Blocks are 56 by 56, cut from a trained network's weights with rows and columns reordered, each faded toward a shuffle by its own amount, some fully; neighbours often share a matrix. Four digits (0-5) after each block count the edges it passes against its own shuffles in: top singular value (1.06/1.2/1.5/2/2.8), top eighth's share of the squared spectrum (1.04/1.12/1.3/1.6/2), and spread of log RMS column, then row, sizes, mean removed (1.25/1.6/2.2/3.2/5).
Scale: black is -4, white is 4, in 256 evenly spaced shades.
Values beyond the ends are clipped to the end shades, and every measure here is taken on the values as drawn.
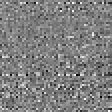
4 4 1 3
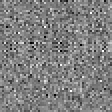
3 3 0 2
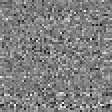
3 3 0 3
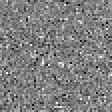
2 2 0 1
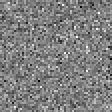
0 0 0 0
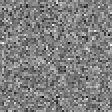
2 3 1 1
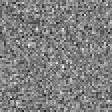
2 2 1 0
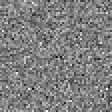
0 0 0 0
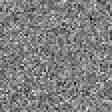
1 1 0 0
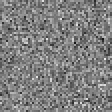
3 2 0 1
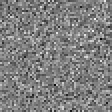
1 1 0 0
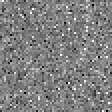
0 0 0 0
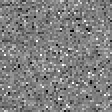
0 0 0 0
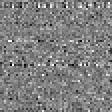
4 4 0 3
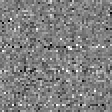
3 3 0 2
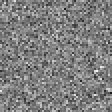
1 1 0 0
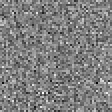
2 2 0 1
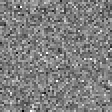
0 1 0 0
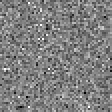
0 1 0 0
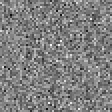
0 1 0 0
